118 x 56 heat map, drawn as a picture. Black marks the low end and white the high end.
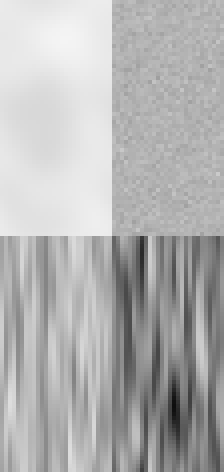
It is made of 2 by 2 panels. Panel 1,1: very high, smooth, faint in contrast. Panel 1,2: high, fine-grained, faint in contrast. Panel 2,1: high, streaked downward. Panel 2,2: middling, streaked downward, strong in contrast.
